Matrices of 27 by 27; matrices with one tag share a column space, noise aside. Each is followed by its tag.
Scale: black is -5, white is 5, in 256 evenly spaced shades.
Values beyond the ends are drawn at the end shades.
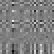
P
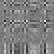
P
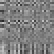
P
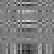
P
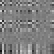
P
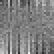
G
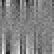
G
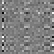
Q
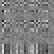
P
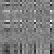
P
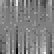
G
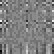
P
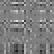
P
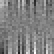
G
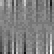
G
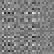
Q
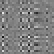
Q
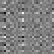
Q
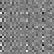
Q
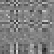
P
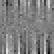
G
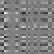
Q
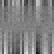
G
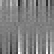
G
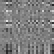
P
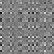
Q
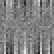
G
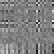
P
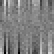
G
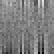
G
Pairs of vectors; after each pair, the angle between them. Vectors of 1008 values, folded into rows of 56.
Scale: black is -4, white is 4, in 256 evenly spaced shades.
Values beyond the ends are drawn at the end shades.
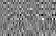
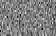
partly aligned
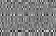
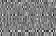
nearly opposite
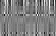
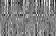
nearly parallel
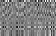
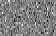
orthogonal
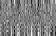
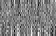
nearly parallel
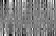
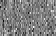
partly aligned
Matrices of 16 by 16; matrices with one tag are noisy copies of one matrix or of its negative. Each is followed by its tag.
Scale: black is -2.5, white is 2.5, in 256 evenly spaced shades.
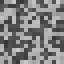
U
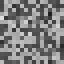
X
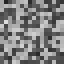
U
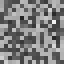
X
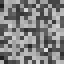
X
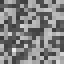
U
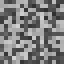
U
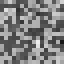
U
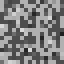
X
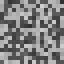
X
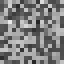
X
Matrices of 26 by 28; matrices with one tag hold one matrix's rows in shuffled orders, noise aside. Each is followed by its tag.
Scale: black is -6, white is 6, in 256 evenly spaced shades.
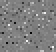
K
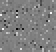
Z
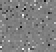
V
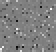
Z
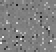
Z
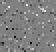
K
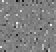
Z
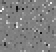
Z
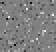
K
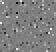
Z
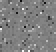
V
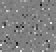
Z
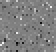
Z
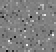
K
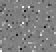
V
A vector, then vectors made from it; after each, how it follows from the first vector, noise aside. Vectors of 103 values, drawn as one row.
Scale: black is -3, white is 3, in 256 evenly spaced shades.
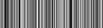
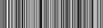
wrapped around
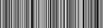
reversed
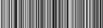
wrapped around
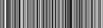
sign-scrambled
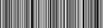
reversed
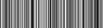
reversed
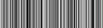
wrapped around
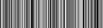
reversed
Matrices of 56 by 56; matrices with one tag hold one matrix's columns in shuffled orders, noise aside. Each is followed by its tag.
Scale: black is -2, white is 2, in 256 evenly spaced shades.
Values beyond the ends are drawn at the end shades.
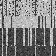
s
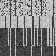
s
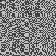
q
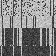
s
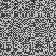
q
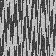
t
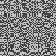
q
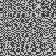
q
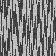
t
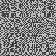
q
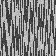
t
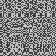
q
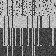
s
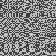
q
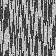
t
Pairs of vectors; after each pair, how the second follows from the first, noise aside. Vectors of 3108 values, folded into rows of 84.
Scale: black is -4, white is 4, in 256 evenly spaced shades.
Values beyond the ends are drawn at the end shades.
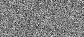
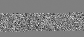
partly zeroed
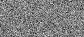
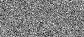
negated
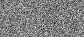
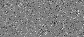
partly zeroed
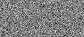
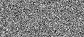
negated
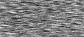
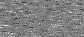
partly zeroed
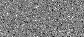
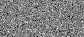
negated
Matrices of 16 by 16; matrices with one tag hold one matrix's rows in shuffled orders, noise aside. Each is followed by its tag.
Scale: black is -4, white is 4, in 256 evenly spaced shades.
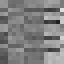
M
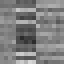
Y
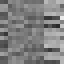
M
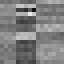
Y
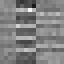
Y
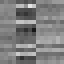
Y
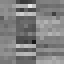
Y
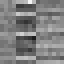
Y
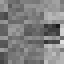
M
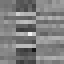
Y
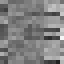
M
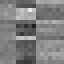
Y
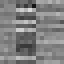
Y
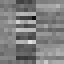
Y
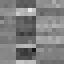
Y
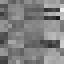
M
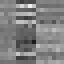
Y
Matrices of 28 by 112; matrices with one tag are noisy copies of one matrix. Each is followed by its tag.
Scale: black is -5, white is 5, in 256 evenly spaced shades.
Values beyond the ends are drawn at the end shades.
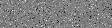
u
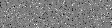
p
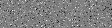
u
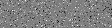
u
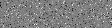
p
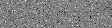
u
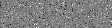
p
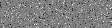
p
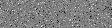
u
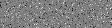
p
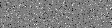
p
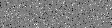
p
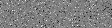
u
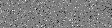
u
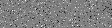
u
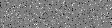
p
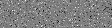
u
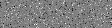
p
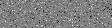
u
